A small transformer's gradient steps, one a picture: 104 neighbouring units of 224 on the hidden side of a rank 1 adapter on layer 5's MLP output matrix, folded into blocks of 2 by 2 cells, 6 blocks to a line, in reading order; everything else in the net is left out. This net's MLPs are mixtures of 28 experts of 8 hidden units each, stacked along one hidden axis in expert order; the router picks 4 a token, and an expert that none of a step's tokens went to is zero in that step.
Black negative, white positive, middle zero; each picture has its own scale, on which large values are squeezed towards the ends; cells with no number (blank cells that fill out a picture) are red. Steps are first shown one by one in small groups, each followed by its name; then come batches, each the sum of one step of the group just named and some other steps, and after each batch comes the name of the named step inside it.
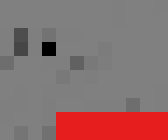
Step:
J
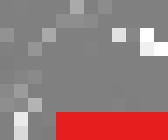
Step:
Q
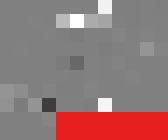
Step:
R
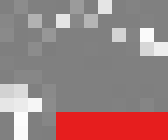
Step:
Q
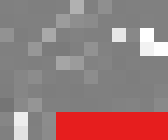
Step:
Q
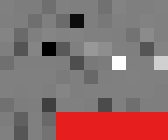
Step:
J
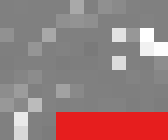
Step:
Q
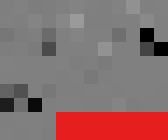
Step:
J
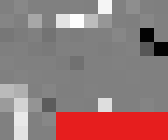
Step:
R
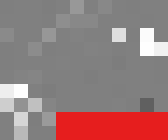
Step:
Q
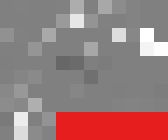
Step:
Q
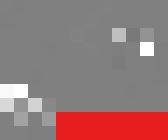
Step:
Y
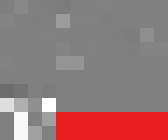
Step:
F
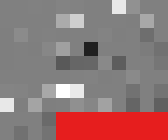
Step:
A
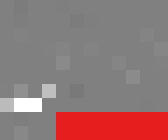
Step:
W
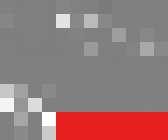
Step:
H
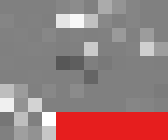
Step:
H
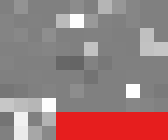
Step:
F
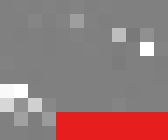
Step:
Y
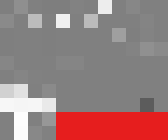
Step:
F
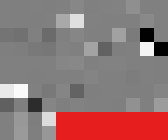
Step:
Y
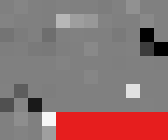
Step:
H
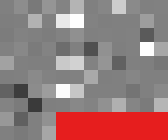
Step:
A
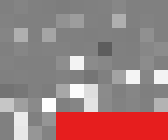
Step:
F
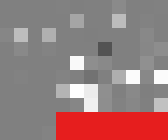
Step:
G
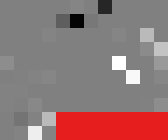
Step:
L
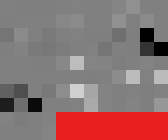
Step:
G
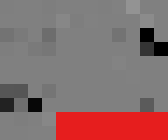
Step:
L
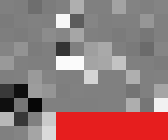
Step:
L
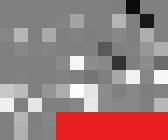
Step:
G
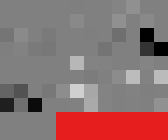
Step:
G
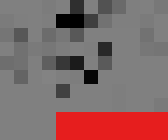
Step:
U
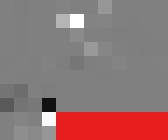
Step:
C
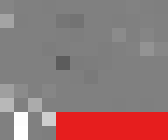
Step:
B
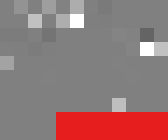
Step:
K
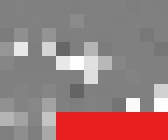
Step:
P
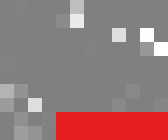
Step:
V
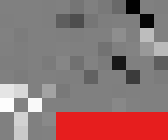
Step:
U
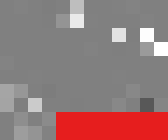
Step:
V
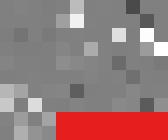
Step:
V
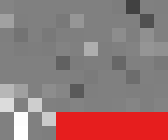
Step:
B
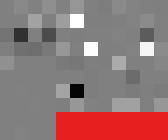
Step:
K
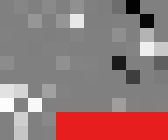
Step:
K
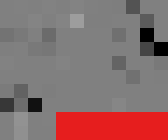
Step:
K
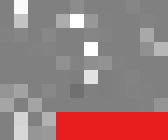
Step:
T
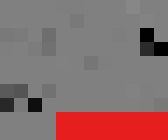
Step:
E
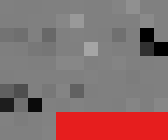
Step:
E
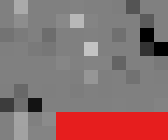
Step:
T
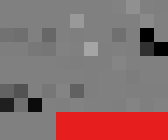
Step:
E
